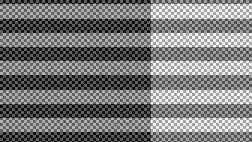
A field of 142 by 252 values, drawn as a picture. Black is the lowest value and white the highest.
Horizontal stripes repeat 5 times down the table. The top right is the ninth with the highest average. The right part is higher, past a seam about 60% of the way across.
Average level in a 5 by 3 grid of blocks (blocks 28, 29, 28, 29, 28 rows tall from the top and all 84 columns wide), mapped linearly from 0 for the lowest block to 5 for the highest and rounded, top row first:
0 1 5 / 0 1 5 / 0 1 5 / 0 1 5 / 0 1 5
